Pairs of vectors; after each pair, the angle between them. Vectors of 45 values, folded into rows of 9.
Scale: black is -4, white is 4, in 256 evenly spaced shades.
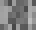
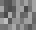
orthogonal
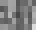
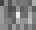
partly opposed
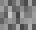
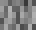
nearly parallel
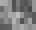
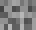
orthogonal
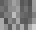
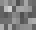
orthogonal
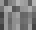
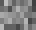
partly opposed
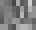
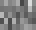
partly aligned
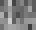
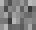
partly opposed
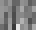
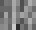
nearly opposite
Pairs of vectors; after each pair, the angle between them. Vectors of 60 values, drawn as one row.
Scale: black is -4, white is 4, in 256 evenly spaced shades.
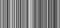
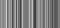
partly aligned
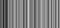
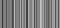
partly aligned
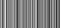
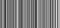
nearly opposite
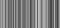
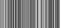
nearly parallel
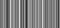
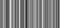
nearly parallel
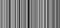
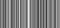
nearly opposite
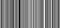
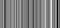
orthogonal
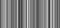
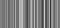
partly opposed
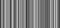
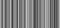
nearly opposite
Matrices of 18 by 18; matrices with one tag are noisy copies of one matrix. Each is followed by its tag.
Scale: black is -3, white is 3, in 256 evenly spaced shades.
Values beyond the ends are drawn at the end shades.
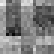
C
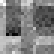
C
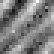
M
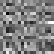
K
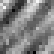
M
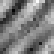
M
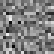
K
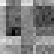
C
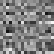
K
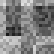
C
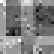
C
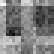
C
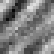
M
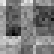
C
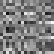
K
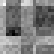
C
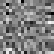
K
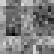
C
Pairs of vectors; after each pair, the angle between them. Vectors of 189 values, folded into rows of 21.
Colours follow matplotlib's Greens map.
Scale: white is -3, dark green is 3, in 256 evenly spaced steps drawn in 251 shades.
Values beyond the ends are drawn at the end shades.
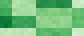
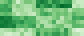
nearly parallel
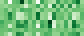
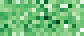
orthogonal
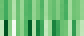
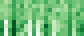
nearly opposite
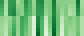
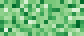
orthogonal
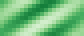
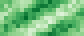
nearly parallel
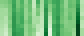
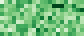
orthogonal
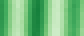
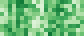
partly opposed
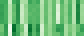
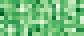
partly aligned
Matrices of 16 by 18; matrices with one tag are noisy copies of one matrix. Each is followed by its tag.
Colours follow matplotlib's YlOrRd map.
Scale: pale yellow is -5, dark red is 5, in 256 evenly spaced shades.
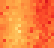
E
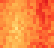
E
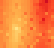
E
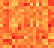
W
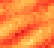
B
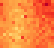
E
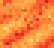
B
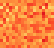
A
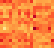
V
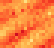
B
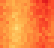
E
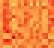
W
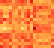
V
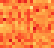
V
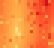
E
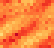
B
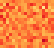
A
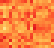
V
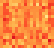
W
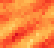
B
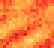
B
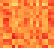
W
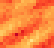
B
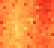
E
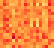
W
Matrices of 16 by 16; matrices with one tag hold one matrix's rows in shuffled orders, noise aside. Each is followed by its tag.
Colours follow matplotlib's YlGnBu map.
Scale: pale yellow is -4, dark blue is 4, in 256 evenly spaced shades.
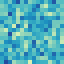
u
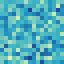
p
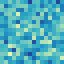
p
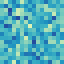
u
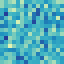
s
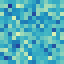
u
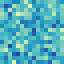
u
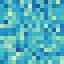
s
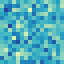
u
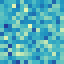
u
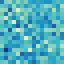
u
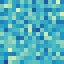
s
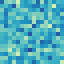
p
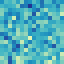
u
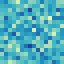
p
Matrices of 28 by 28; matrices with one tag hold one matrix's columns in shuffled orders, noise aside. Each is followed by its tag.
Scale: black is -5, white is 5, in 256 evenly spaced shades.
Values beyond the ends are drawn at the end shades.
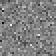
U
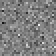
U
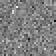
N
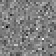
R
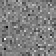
R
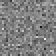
R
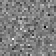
R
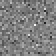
U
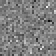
N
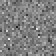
R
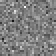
N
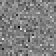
R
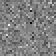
U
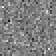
N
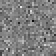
N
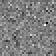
U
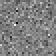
U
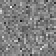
N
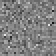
U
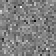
N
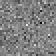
U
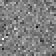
R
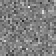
N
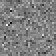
U
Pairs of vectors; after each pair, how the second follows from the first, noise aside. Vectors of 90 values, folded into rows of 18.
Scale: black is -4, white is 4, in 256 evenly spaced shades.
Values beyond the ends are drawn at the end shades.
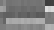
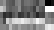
scaled up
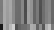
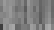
shrunk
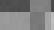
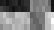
scaled up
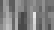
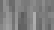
shrunk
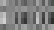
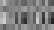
copied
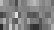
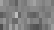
shrunk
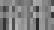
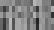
copied
